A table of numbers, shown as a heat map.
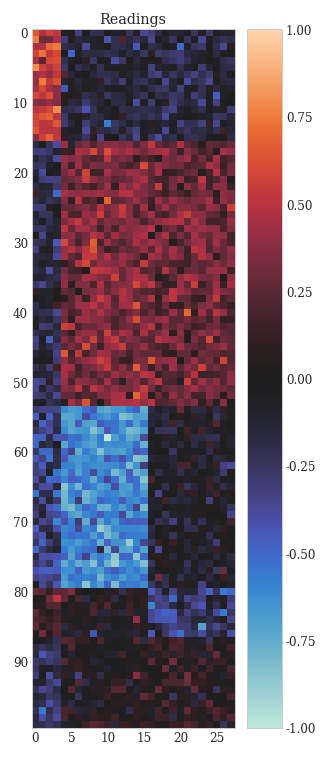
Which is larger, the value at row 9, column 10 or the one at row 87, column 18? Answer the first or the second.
the second
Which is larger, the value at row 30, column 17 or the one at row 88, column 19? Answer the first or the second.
the first
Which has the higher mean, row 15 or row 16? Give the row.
16
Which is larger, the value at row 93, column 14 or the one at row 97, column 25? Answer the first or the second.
the second
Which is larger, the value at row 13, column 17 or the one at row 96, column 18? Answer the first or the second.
the second
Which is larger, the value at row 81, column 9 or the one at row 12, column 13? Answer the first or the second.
the first
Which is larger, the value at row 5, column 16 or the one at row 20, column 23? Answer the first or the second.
the second
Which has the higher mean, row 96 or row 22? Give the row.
22
